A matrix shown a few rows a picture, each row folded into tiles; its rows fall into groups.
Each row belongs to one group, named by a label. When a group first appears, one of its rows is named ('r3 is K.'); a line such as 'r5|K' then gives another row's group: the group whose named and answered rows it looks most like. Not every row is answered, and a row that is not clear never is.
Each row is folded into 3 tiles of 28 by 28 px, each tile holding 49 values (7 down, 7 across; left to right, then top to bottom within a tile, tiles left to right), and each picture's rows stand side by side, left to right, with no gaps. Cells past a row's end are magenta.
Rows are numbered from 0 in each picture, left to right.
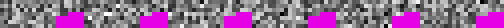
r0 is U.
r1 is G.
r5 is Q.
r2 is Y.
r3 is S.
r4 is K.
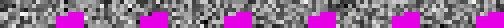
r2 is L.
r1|S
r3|L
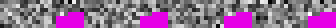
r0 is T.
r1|U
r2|K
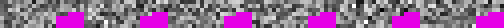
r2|U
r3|U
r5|K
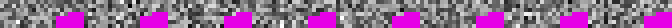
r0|S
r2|S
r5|Q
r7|Q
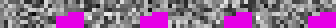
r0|Q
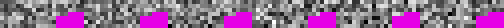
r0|U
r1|Q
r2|Q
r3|T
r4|K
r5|S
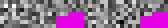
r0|Q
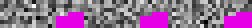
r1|Q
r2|L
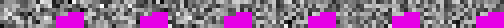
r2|U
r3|L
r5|L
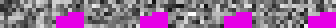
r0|U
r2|Y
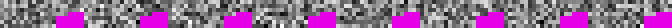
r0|Q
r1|S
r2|T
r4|K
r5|U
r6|L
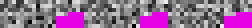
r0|K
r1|K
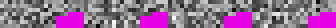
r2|G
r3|Y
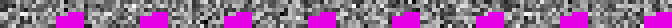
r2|L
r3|S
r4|S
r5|S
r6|Y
